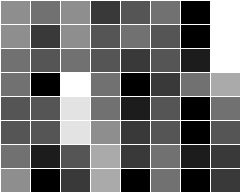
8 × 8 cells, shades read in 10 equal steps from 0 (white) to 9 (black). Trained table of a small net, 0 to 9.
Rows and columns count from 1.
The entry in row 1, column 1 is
4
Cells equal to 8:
4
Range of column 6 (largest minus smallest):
2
